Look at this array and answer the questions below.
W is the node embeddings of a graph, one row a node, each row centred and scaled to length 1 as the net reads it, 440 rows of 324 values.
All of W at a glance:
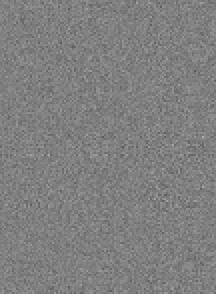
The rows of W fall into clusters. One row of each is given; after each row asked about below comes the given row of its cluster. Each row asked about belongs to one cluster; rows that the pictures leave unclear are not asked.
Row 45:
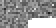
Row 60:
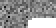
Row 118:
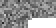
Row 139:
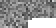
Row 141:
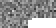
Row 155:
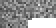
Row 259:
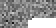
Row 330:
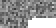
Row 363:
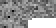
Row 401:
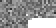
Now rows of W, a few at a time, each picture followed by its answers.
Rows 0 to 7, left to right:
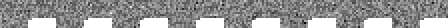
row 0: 141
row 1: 330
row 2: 118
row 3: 330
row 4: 45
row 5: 330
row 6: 118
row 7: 155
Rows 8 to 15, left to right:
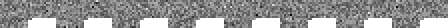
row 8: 259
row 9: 363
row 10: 118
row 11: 118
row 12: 401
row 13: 155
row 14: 141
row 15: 60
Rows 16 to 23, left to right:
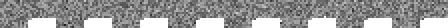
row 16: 118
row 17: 401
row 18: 141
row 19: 45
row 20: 259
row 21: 141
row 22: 118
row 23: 139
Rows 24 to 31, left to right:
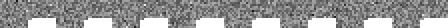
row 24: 401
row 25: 330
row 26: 139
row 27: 259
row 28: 141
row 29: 141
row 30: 155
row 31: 141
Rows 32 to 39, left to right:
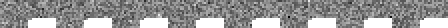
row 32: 118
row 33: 45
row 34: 259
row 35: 155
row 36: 118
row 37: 60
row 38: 141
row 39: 259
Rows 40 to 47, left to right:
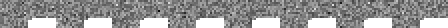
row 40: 330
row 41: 139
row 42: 259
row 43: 45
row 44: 139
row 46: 118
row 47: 401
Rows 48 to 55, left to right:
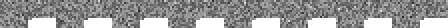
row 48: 139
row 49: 155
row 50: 139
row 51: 60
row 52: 118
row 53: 118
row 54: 141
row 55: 330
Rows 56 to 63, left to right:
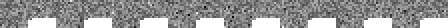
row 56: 259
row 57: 139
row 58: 118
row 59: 363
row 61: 45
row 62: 155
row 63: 363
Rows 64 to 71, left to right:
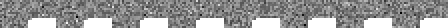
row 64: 45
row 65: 45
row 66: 401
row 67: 401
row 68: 330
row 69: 139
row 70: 155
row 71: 139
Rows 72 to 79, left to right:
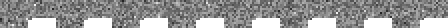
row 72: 330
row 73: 60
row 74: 259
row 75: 155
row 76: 141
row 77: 259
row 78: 141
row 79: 259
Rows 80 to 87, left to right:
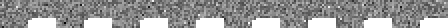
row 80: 45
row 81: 139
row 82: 363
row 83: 141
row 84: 330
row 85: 139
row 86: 155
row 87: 330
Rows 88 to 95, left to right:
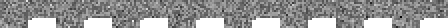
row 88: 139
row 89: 330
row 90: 118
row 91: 118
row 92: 330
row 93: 139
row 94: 155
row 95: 363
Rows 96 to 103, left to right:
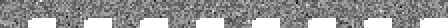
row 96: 363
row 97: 330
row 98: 45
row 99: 141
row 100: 259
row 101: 118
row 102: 155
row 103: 118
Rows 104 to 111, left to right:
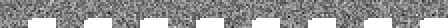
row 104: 141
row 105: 45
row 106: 139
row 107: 139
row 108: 259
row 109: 363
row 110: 118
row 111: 155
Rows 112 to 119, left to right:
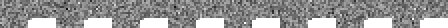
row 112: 45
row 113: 259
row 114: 45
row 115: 401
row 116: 401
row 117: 155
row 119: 141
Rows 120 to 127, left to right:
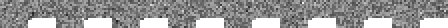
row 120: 45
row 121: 155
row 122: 155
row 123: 118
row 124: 60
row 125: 259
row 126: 330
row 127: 363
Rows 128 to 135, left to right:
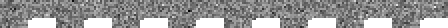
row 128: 259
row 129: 155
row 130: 401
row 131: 60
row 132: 155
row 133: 60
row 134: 259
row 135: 259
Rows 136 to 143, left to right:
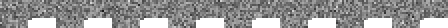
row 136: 155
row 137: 155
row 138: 155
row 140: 141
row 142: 401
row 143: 45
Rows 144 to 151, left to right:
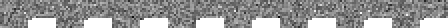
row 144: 330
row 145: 259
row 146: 155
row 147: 139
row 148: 141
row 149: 330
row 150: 330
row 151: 259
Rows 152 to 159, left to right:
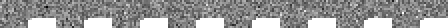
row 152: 401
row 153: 139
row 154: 118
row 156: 401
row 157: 60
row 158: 45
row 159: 401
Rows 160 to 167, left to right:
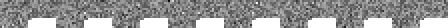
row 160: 45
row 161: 363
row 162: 118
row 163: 401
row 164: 118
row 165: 118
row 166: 259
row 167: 259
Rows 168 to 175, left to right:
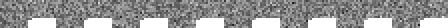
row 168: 155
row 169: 401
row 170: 363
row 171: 259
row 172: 401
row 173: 139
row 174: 141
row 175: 118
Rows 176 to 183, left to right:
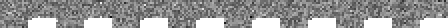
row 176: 139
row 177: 141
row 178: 139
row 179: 118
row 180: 141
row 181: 259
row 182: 330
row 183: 259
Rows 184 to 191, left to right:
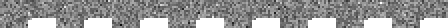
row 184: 118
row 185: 139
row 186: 401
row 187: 141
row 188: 139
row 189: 155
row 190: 259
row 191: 139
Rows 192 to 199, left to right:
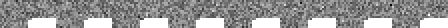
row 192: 118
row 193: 363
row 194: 155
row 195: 141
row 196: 118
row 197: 259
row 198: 330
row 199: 401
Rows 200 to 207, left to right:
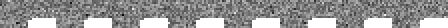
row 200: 363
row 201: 141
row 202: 155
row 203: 155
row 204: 401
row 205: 330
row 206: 401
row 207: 259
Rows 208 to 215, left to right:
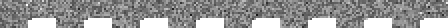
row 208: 155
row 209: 330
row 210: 363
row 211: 139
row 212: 45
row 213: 139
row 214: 118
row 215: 363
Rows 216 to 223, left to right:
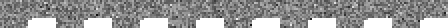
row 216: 60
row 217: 155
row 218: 60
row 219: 363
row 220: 118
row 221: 363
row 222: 45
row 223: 139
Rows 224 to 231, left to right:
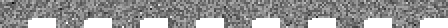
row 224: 141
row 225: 45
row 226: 363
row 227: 155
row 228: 155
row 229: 139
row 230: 60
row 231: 363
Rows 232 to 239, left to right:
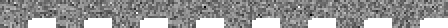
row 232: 363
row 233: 363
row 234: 330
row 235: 363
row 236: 139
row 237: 141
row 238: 60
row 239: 259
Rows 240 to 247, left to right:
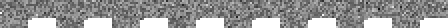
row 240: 141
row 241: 60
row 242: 155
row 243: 259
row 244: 118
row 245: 45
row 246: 60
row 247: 330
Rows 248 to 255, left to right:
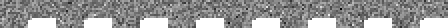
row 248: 45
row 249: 141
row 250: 139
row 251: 363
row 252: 259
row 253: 259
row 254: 139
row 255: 259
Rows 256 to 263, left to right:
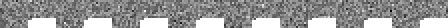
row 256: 155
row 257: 330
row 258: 330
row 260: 259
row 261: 139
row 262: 401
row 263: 118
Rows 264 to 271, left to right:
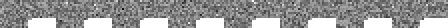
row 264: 118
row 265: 155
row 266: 401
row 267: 401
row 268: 60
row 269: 45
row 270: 363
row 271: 330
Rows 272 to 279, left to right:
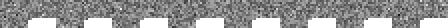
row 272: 45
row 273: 139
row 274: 60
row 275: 118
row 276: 401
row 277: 141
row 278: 259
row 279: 401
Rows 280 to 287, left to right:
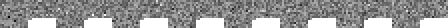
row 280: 363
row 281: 401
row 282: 141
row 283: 139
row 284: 60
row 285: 45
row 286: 139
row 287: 118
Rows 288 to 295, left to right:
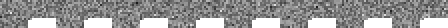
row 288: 401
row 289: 139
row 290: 45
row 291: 363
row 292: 401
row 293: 363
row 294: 401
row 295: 141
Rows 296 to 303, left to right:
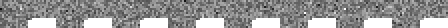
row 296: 155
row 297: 118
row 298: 118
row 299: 155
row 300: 60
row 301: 330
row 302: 60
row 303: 401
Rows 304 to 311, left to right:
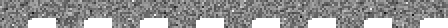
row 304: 45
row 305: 259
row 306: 45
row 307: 401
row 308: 45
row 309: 45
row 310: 45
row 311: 363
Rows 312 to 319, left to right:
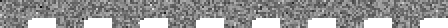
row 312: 60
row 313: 330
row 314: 155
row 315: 401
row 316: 363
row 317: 141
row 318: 118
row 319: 155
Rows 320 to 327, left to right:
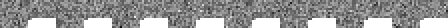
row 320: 45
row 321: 155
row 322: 259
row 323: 330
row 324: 45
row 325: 155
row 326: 330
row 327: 118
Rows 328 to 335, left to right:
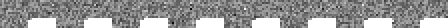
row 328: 45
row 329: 141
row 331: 259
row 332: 155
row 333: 60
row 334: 155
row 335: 141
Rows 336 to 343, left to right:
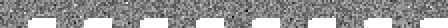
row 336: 330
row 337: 45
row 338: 363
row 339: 401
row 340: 60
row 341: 139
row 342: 155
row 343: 363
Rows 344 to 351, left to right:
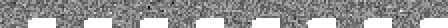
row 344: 141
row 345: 401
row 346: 363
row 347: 118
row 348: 330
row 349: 155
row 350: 60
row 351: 45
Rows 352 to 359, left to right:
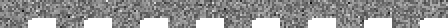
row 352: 60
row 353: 118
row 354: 45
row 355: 141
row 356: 155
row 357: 60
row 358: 139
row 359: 155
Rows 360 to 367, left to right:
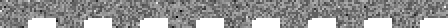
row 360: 60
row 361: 330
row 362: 118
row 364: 259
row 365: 45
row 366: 155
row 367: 330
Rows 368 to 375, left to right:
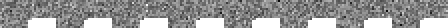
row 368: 141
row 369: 45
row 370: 330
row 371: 155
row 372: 118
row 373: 330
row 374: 363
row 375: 401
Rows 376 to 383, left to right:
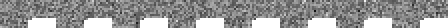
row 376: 330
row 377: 45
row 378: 139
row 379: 118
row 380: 259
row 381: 259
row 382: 60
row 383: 363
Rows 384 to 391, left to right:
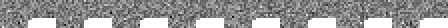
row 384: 45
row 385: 401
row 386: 118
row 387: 118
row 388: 363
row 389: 45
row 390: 139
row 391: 45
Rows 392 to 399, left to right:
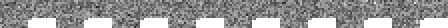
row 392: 141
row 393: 60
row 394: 139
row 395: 141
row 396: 139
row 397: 118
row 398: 155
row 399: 259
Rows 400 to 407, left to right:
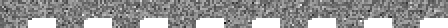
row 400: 155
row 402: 60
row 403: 401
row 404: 141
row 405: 45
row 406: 141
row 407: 141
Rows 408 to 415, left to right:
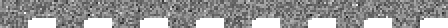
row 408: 330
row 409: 401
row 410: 139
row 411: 60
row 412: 259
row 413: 141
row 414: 45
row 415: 139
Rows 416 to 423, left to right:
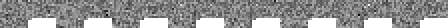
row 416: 401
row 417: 363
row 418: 330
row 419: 139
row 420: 139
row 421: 141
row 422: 139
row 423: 330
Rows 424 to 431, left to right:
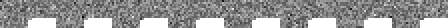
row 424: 60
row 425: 141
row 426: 45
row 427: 118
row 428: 60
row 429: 118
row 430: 141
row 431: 155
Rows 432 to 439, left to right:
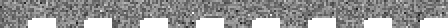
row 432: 155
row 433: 141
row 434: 155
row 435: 330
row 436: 363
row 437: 139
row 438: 155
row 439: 139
